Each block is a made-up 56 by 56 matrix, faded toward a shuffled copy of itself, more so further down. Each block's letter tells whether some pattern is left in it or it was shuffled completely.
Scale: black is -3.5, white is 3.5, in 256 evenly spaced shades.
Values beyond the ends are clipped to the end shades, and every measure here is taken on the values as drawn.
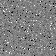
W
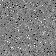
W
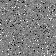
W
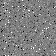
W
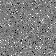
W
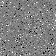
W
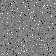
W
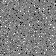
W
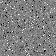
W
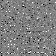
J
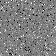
W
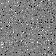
J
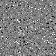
J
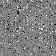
J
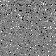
J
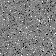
W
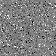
J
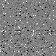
J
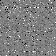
J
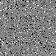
J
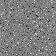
W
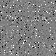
J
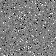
W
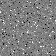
W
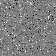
W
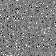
J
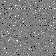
J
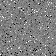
W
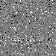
J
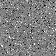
W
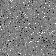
W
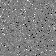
W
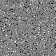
W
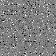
J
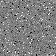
W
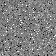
W
